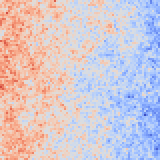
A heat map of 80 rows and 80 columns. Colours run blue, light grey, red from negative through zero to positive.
Stripes: none. Odd rows or columns: none. Slope: up to the left.
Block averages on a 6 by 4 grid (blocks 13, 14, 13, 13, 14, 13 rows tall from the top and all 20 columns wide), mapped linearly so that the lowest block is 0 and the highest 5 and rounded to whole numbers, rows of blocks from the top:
5 3 3 1 / 5 3 2 1 / 5 3 2 1 / 4 3 1 0 / 4 3 2 0 / 5 3 2 0
